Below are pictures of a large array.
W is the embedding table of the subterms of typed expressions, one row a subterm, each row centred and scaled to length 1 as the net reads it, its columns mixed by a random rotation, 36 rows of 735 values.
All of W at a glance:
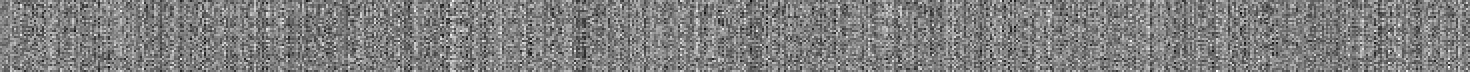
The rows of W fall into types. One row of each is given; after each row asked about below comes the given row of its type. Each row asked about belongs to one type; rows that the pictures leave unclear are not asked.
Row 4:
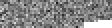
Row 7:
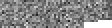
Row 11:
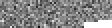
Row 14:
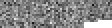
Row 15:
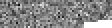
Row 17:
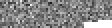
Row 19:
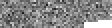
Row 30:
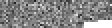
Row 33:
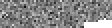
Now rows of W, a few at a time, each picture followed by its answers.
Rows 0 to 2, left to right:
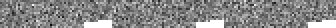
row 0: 15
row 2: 17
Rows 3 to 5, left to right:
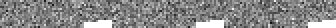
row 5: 11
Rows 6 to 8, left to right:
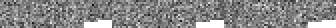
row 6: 14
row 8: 30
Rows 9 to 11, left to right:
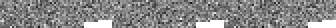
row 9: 11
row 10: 7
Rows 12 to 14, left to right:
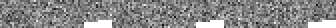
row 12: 19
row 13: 15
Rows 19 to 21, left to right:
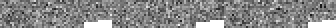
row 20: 7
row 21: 19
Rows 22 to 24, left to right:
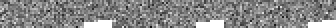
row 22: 4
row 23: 11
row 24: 15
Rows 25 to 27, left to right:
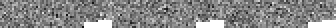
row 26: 14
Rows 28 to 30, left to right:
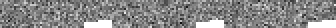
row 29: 33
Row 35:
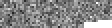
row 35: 19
